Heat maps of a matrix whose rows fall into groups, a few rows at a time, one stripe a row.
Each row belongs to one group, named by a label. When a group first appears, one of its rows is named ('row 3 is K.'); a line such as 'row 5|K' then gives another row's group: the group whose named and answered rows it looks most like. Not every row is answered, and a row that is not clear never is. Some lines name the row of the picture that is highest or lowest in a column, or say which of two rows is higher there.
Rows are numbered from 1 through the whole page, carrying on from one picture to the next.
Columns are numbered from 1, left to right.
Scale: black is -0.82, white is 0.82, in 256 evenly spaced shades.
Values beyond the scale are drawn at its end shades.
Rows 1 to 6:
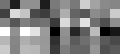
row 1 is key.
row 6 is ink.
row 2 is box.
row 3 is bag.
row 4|ink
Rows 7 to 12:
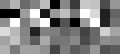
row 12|ink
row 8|key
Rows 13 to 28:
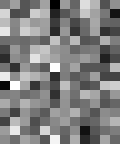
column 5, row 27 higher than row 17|Yes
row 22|box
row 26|box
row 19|key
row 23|bag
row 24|ink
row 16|ink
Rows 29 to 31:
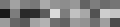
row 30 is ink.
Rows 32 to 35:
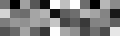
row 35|box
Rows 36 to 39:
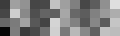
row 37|box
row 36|box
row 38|box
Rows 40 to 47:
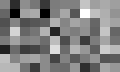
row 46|ink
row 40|key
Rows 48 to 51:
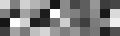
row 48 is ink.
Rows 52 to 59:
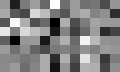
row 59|bag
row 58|bag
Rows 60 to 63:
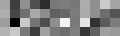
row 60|key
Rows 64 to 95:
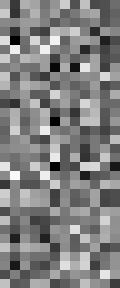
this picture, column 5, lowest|90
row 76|bag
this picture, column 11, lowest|68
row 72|key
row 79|box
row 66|ink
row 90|key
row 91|ink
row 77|bag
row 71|bag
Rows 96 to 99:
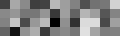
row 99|key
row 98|bag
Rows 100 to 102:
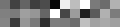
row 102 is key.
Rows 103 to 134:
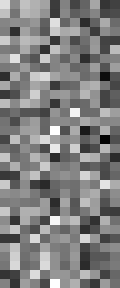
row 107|ink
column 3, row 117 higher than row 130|Yes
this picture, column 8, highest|115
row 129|key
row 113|key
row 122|key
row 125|bag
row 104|ink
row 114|ink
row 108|box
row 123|key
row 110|box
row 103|ink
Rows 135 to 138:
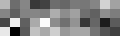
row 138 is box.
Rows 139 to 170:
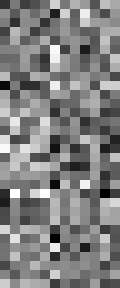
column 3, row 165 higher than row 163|Yes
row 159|bag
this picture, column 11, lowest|160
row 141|key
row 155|ink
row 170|ink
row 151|ink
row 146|box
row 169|box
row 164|ink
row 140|bag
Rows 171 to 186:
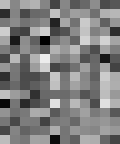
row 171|ink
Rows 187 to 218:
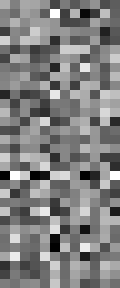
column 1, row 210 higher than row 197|Yes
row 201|key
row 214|bag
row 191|ink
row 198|key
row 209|bag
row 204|ink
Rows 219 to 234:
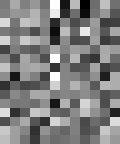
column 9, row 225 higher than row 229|No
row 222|bag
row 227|box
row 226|ink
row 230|bag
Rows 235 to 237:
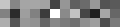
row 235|ink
